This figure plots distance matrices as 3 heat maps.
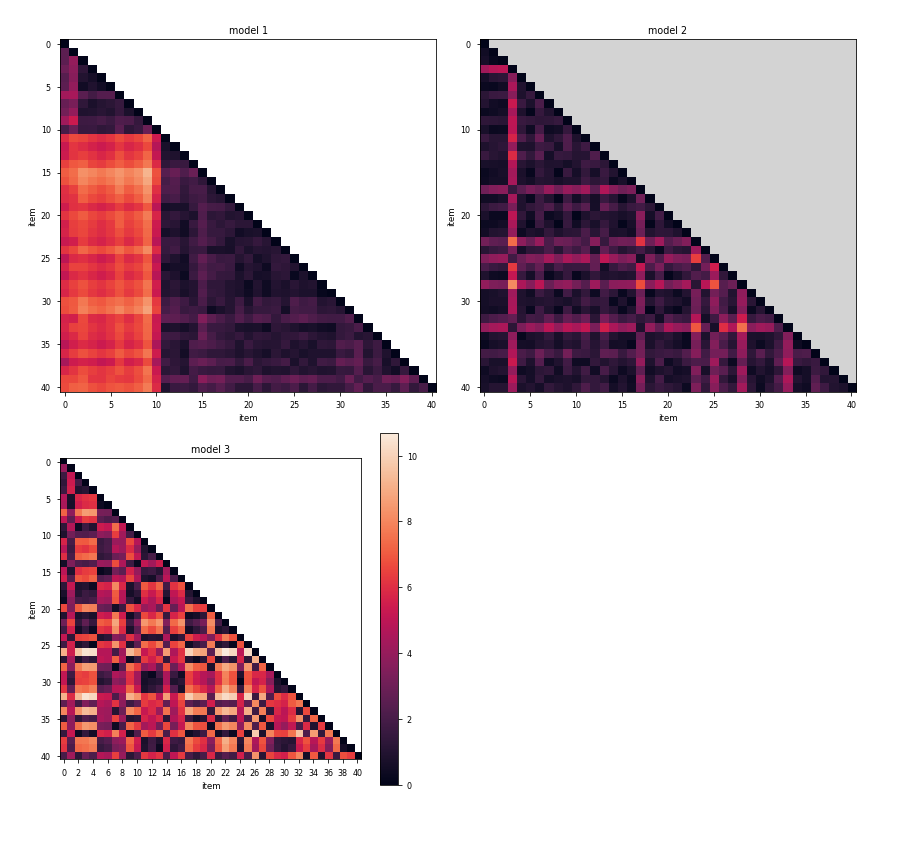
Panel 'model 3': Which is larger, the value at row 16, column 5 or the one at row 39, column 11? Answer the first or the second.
the first
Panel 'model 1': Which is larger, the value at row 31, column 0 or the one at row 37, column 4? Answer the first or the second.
the first
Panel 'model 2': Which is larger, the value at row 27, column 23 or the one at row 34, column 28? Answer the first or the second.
the second
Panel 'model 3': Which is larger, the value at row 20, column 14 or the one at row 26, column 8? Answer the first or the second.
the first
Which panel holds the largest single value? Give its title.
model 3
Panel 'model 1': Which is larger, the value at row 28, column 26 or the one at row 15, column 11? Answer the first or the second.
the second
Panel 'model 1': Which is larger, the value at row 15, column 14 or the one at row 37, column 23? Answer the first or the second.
the first
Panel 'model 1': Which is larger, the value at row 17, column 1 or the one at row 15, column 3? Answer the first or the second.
the second
